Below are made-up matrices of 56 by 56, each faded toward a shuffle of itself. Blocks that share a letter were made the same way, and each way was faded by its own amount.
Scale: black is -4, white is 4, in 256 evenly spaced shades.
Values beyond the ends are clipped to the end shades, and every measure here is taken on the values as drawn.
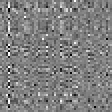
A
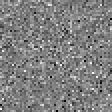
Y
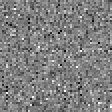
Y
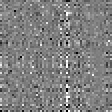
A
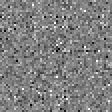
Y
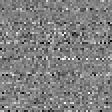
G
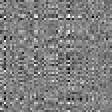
A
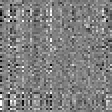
A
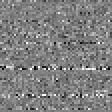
G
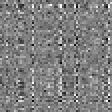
A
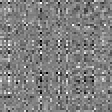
A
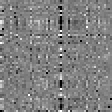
A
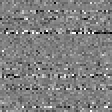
G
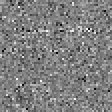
Y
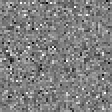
Y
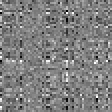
A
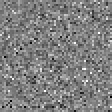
Y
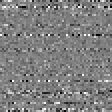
G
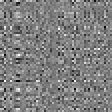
A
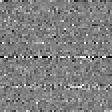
G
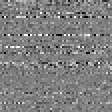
G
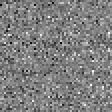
Y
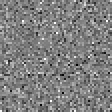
Y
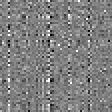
A
